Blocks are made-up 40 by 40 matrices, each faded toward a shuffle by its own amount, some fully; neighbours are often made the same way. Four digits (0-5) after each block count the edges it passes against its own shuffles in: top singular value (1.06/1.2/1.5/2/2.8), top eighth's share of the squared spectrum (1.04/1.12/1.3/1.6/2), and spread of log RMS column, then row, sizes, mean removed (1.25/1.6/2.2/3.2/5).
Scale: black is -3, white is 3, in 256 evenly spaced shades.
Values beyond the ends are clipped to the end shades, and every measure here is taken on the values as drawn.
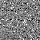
0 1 0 1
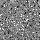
0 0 0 0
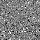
1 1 0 1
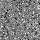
0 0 0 0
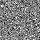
0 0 0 0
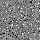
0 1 0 0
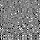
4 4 1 2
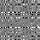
4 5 2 3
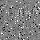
2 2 0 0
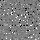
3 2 0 0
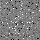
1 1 0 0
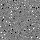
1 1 0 0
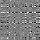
4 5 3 3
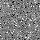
1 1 0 0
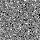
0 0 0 0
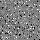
1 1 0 0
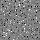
1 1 0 0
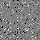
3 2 0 1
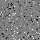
0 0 0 0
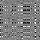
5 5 3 3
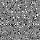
2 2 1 0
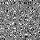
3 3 1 2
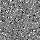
1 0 0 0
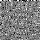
3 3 0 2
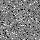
1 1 0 0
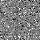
2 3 1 1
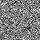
2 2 0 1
